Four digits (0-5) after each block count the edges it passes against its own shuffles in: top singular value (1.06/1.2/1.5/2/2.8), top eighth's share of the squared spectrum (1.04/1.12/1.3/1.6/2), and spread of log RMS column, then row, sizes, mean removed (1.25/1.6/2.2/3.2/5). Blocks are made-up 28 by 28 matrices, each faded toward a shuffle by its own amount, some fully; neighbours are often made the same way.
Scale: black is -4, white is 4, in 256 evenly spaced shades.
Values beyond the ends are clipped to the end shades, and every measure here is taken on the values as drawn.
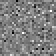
2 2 1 0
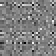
4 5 2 2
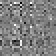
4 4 2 1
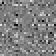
3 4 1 3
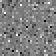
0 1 0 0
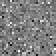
0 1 0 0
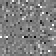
2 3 1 0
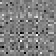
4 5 2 1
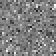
0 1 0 0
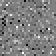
0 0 0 0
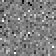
0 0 0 0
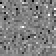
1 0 0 1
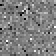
0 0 0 0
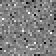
0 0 0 0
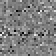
2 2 0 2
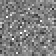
0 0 0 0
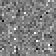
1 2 0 0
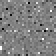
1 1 0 1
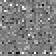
2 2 0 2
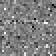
1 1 0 0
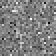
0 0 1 1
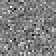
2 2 0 0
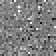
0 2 0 0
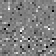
2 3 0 1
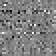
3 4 0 2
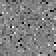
1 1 0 0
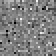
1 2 0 1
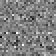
1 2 0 2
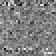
1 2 0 3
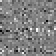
3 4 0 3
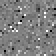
0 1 0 0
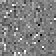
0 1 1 0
